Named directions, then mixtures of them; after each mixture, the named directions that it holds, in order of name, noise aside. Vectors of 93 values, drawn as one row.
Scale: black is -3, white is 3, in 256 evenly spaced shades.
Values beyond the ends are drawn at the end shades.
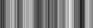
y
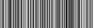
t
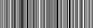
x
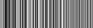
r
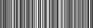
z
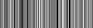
x, z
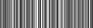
z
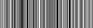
x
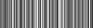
z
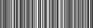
z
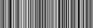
t, x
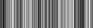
y, z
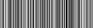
t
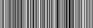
t, x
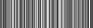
z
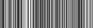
t, y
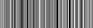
x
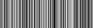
t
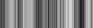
y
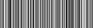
t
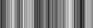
y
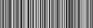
t, z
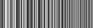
r
